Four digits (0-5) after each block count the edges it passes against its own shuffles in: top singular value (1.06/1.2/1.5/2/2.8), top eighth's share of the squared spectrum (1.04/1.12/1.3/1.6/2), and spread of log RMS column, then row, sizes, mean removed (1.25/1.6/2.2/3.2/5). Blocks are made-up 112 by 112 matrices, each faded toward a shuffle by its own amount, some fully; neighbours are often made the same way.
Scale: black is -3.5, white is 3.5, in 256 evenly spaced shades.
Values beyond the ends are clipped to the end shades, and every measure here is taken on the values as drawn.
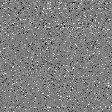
3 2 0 1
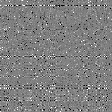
5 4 2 3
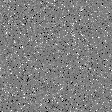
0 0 0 0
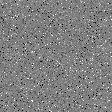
1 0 0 0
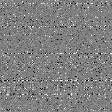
4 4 2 3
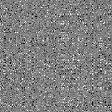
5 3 2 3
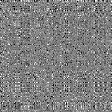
5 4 3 3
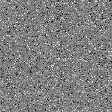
3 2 1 1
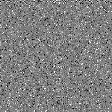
4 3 1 1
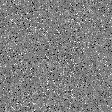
3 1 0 0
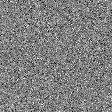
0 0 0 0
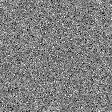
0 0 0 0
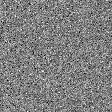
0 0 0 0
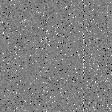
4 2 1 0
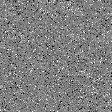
3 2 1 0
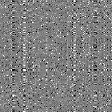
5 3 3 2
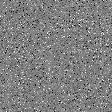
3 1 0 0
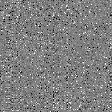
4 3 2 1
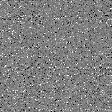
3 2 0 1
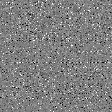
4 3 1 2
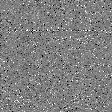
3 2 0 1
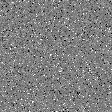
2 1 0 0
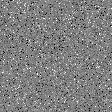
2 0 0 0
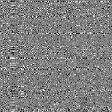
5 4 2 3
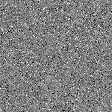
1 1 0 0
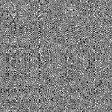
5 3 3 2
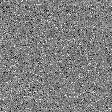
3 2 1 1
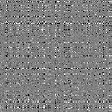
5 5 3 4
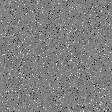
0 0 0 0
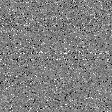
1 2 0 2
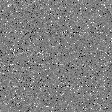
1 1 0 1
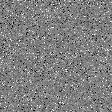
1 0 0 1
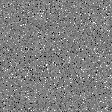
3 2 0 0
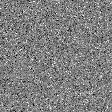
1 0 0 0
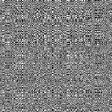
5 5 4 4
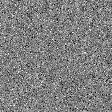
2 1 0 0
